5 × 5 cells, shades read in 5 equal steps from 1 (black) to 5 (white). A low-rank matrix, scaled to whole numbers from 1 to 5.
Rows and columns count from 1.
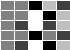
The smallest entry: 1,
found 4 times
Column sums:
15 13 17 11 16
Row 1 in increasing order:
1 2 3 3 4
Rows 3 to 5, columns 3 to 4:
5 2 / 1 3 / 5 1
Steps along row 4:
same down up down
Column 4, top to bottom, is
4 1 2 3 1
